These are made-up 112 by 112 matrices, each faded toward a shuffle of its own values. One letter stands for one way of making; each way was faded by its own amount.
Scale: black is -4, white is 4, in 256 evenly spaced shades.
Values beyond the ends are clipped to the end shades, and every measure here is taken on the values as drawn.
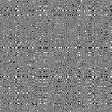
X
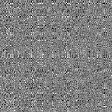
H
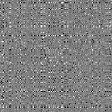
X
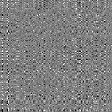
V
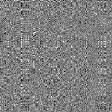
H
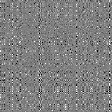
V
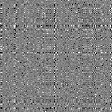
V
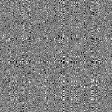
H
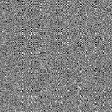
H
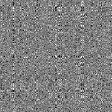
H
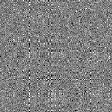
H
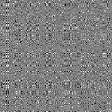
V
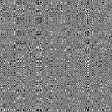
V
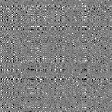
X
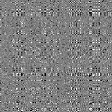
X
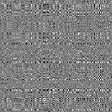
X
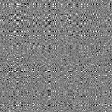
X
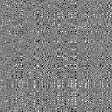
V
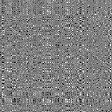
V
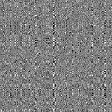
H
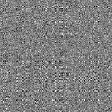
H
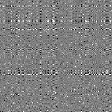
X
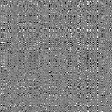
V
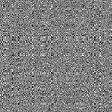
H
